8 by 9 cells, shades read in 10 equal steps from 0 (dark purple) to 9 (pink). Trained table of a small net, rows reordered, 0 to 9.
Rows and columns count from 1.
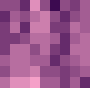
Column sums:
30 44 38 52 44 26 23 38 40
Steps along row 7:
up same up down same down up up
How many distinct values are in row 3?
5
